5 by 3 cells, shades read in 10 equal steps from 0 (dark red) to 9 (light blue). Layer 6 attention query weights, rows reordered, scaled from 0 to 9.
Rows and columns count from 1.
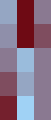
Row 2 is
6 0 3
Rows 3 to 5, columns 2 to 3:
8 5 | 7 5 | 9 5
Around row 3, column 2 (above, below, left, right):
0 7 5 5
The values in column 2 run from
0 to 9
